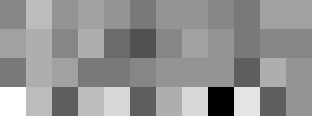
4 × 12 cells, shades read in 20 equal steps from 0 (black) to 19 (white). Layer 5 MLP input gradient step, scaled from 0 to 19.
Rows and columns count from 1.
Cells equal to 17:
1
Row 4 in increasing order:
0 7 7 7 11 13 14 14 16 16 17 19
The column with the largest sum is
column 2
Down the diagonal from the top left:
10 13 12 14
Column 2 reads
14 13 13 14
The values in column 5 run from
8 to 16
